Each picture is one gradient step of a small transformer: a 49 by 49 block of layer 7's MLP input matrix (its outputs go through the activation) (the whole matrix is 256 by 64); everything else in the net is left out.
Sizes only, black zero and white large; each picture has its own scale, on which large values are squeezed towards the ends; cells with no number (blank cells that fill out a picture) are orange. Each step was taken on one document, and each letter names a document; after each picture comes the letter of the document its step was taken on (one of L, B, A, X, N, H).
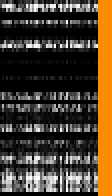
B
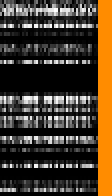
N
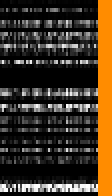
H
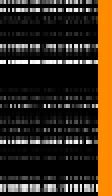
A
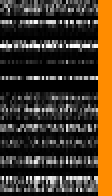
B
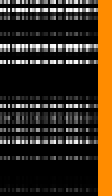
A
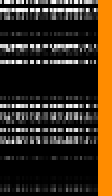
A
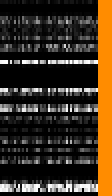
H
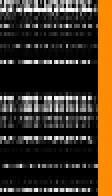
N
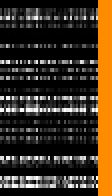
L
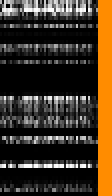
N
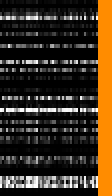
L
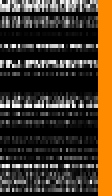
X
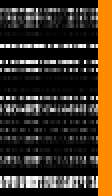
L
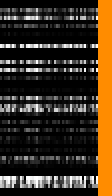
L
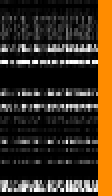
H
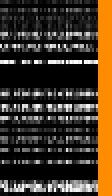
H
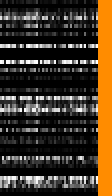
L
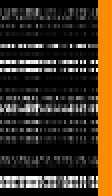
L
